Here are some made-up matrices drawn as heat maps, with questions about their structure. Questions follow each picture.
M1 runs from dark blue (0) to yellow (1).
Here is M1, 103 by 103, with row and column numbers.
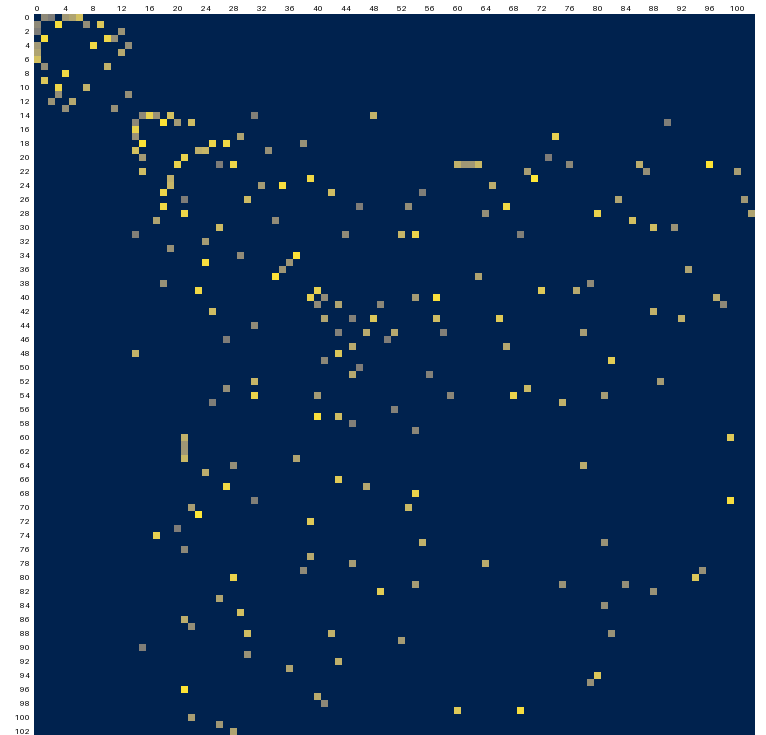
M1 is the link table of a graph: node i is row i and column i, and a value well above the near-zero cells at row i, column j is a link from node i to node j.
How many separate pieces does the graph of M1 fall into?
2
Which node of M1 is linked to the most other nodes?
node 21
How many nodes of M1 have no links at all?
0
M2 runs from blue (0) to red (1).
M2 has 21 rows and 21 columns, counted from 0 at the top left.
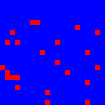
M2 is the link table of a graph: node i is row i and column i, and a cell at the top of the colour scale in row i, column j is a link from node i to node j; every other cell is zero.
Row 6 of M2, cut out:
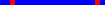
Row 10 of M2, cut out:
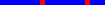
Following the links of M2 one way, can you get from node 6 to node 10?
no
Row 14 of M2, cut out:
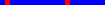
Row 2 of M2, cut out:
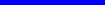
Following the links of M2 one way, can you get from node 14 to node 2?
no
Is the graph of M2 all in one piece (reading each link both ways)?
yes
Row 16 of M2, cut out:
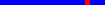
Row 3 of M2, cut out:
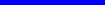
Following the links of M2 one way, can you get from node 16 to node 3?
yes
